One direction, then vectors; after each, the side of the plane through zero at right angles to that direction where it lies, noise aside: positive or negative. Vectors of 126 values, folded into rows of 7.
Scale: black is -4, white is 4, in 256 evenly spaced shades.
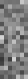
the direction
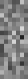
positive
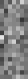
positive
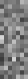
positive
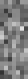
positive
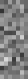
negative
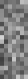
positive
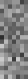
negative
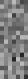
negative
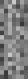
positive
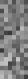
negative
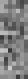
negative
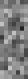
negative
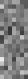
negative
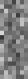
negative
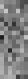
negative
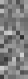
positive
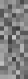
negative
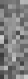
positive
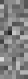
negative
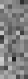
negative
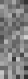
negative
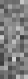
positive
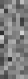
positive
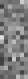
positive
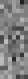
negative
